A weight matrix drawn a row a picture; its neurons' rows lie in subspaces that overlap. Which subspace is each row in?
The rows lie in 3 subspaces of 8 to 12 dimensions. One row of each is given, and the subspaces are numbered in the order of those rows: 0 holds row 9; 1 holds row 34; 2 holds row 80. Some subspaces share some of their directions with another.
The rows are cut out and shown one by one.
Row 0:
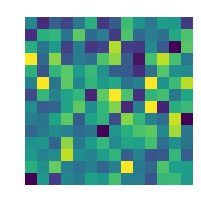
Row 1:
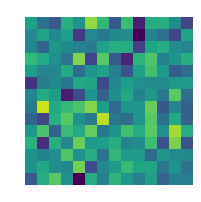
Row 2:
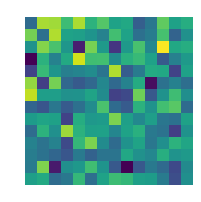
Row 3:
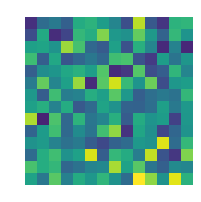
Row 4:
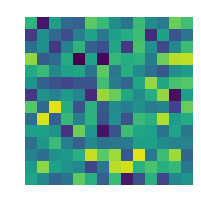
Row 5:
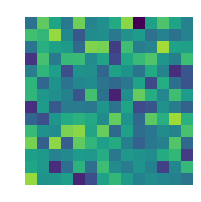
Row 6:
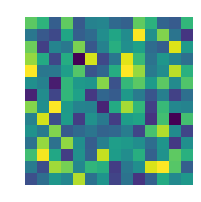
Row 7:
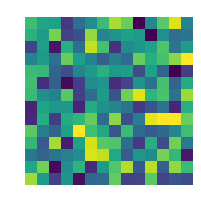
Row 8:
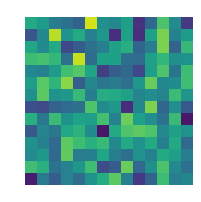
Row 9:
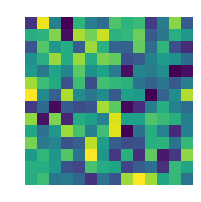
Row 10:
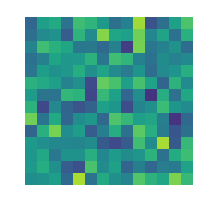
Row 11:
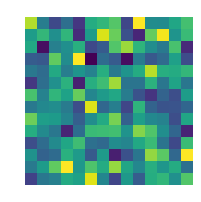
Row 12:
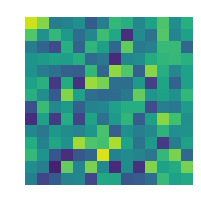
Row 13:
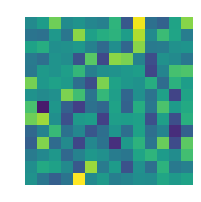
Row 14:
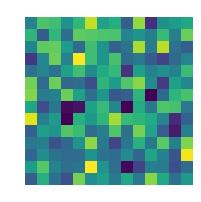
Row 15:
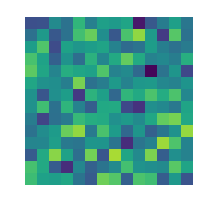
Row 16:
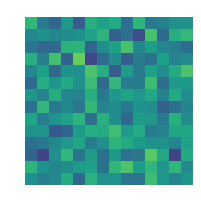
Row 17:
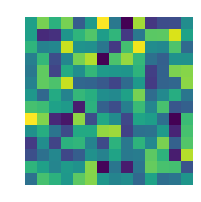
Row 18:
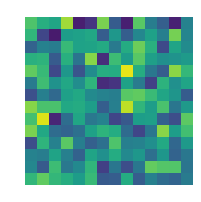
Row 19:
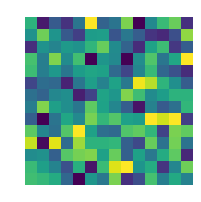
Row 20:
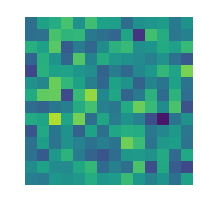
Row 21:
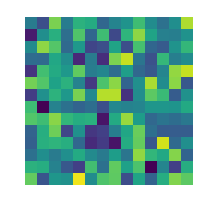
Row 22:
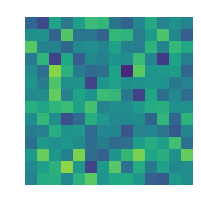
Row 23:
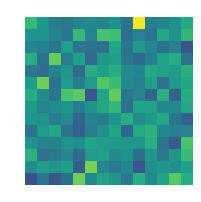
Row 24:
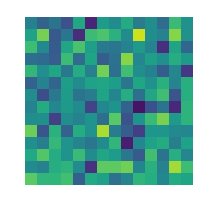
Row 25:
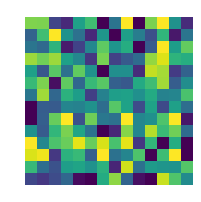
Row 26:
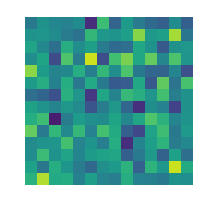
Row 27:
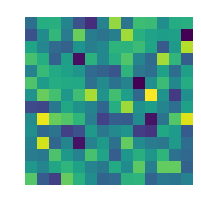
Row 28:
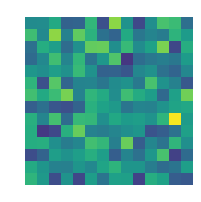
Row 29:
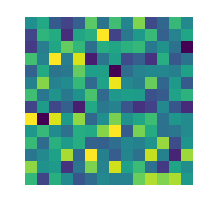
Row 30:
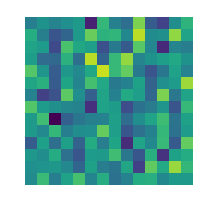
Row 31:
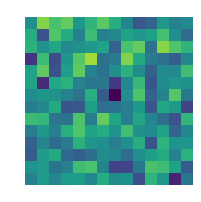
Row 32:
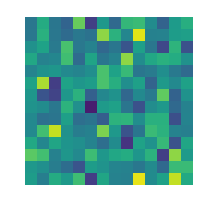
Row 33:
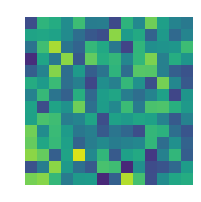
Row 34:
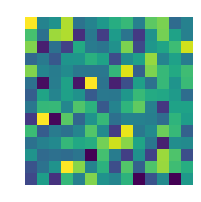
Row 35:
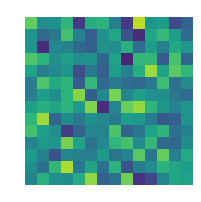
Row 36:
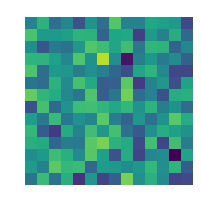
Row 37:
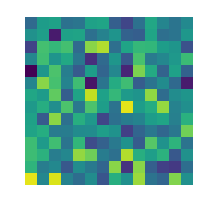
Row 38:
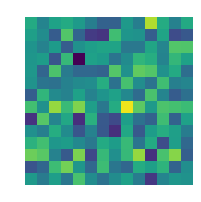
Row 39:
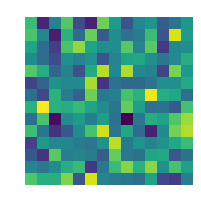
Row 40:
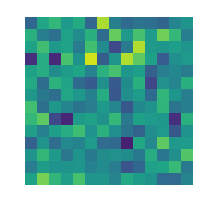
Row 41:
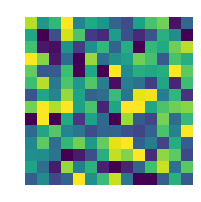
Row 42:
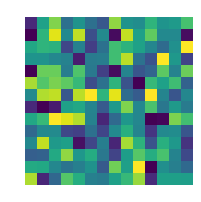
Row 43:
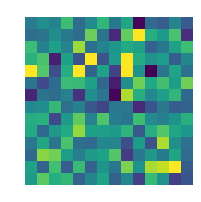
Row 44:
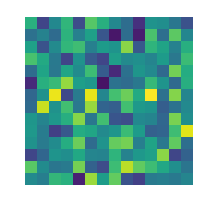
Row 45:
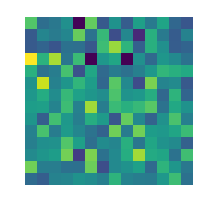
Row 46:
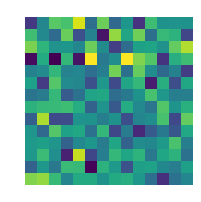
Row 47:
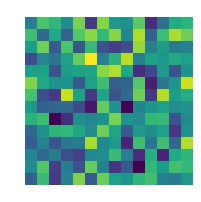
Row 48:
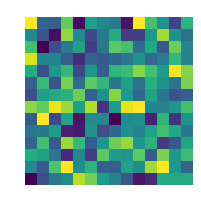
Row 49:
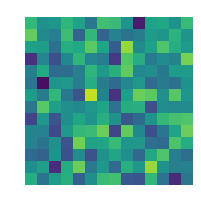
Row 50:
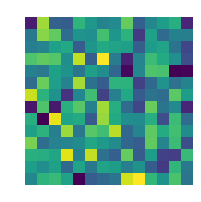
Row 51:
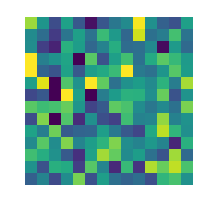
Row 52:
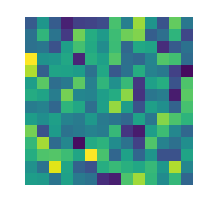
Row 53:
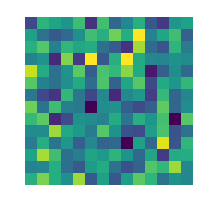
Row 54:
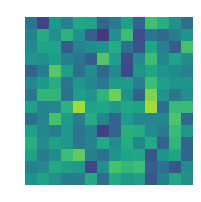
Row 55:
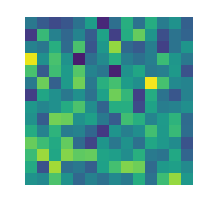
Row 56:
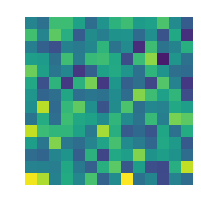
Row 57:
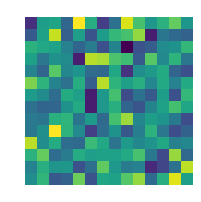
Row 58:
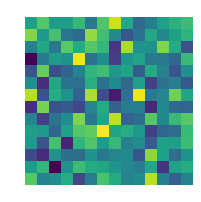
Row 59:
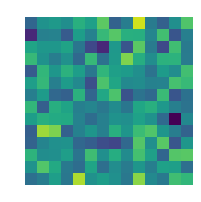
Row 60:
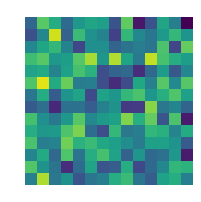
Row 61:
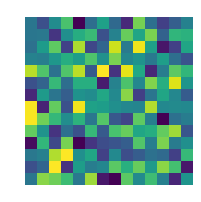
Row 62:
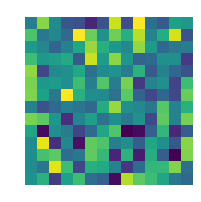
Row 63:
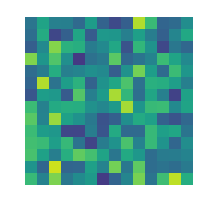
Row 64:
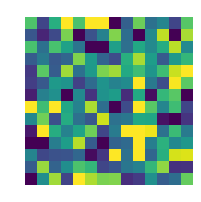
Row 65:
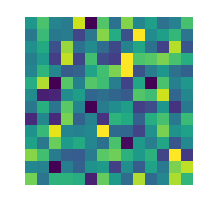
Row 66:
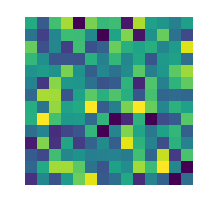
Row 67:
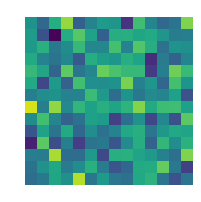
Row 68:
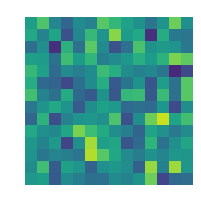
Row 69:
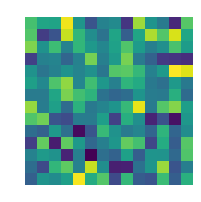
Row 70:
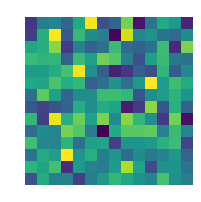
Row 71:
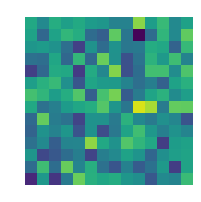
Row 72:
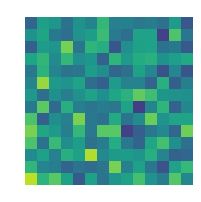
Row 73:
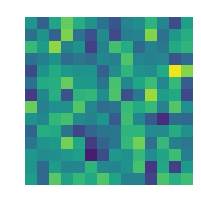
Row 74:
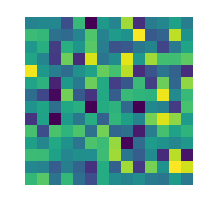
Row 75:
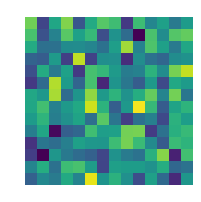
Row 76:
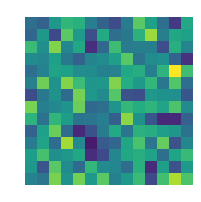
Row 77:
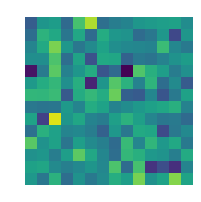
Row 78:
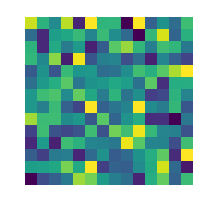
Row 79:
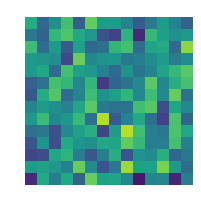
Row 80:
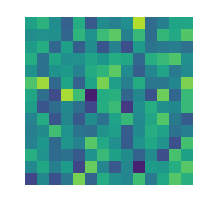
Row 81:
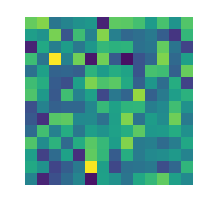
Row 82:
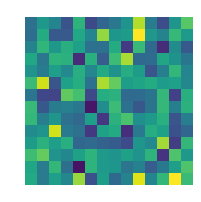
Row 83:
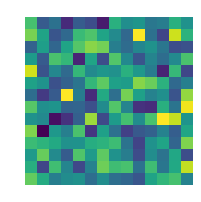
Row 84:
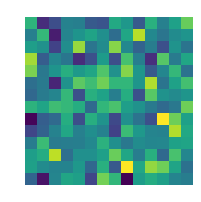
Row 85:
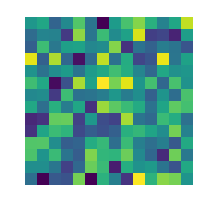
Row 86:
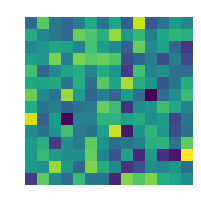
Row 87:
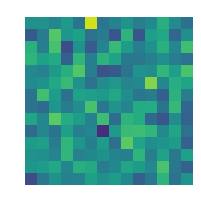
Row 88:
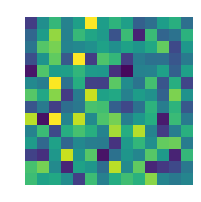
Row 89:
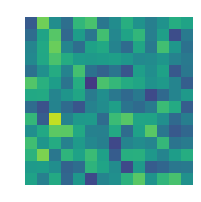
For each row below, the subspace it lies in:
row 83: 0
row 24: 1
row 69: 0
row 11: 1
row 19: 0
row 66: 0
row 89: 2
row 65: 0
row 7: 0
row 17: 1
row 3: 1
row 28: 0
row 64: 0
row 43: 2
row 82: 0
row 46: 1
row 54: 2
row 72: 1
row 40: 1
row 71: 2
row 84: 1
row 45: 1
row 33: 1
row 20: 0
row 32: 0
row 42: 0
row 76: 0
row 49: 1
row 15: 1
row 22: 1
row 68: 0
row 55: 2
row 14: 0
